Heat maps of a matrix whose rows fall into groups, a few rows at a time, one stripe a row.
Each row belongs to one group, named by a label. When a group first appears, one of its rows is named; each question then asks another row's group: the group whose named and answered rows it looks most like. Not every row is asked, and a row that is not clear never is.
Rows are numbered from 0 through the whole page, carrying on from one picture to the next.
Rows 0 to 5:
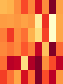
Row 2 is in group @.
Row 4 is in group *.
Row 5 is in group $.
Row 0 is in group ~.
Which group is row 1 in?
@
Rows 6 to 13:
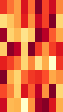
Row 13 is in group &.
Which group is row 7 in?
~
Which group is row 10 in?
@
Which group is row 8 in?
&
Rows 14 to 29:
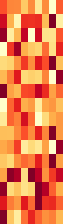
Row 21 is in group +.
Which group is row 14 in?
@
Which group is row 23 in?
~
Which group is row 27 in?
&
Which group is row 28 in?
$
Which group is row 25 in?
~
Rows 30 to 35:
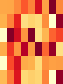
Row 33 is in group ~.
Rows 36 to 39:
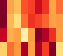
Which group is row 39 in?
~
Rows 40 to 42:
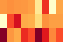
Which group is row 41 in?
+
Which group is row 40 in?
@
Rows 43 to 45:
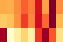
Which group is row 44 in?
~
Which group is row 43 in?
~
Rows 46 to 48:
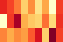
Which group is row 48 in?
~
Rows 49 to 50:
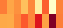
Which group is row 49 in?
@
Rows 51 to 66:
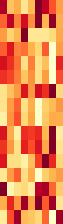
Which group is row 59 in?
+
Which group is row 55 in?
@
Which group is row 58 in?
+
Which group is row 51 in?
&
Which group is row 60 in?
$
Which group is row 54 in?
@
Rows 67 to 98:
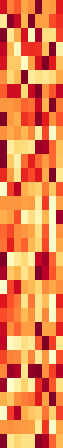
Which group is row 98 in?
&
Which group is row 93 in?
*
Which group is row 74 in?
~
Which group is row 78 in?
$
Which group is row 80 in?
+
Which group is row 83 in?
@
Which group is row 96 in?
+
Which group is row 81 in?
@
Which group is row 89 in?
@
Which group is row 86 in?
&
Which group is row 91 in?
&
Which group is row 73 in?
*
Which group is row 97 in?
@
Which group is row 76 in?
@
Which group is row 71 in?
&
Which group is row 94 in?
&
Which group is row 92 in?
@
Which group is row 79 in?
$
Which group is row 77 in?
&
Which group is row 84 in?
@
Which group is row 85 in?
&
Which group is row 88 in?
@
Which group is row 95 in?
~
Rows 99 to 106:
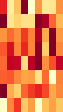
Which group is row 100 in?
&
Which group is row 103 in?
*
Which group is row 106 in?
+
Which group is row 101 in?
~
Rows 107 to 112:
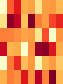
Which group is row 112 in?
~
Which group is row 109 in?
@
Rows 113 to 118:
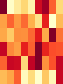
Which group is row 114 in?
@
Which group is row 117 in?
*
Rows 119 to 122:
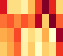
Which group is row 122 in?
+
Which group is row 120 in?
~
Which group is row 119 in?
&
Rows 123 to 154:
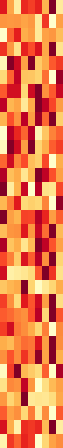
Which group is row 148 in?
~
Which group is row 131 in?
~
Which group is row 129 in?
*
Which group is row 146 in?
@
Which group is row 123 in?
$
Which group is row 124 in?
@
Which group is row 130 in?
&
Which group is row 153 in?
$
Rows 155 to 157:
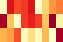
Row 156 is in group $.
